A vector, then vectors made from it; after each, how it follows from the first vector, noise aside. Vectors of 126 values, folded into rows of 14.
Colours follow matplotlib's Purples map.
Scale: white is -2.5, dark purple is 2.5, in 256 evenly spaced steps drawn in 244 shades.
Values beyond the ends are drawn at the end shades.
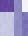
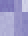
shrunk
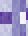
wrapped around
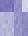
shrunk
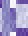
wrapped around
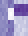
wrapped around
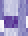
wrapped around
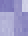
shrunk
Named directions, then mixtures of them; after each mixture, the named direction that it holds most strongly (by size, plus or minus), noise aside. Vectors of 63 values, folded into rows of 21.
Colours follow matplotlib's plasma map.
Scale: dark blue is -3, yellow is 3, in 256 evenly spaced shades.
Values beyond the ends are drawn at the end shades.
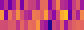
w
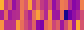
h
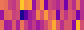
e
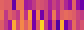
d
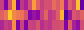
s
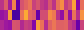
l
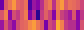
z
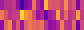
e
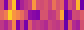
s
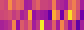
h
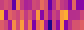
d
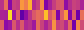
e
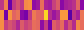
w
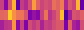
s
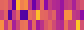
s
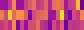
s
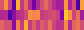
s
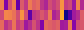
s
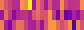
h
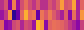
l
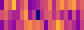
z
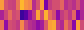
e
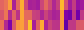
d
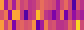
l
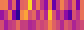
l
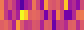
e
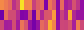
e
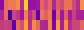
z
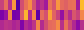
l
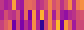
d
